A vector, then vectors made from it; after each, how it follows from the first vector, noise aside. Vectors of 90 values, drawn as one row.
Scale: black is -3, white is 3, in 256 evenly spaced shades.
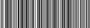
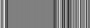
partly zeroed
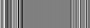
partly zeroed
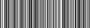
wrapped around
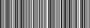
wrapped around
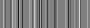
partly zeroed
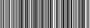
reversed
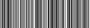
wrapped around
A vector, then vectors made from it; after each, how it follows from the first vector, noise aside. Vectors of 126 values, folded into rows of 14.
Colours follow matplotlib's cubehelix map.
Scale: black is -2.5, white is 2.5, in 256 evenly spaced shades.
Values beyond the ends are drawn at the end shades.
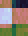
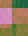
shrunk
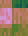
shrunk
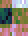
negated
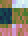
negated
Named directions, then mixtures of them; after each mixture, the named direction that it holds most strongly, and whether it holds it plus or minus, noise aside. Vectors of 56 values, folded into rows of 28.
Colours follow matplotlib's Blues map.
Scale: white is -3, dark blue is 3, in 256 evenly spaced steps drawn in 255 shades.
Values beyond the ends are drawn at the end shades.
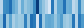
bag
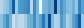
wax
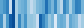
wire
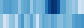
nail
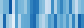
wire, minus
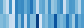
wire, minus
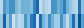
bag, plus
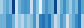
wax, plus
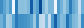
wax, minus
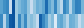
wire, plus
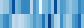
wax, plus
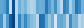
wire, plus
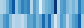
wax, plus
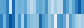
wire, plus
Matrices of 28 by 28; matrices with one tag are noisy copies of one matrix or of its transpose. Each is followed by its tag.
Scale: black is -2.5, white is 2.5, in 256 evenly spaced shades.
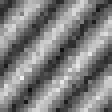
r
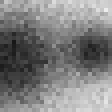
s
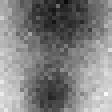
s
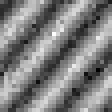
r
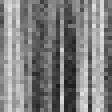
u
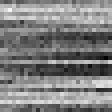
u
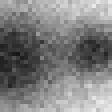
s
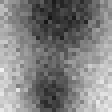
s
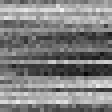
u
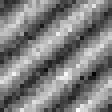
r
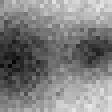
s
